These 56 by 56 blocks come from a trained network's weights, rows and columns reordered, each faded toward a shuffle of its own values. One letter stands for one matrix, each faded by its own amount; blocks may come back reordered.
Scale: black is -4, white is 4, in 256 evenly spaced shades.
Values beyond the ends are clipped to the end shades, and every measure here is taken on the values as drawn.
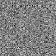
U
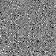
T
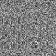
U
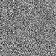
U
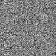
U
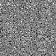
T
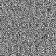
U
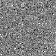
T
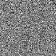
U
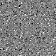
T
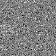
T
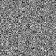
U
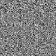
U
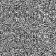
U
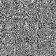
T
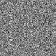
U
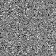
T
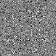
T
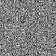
U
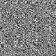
U
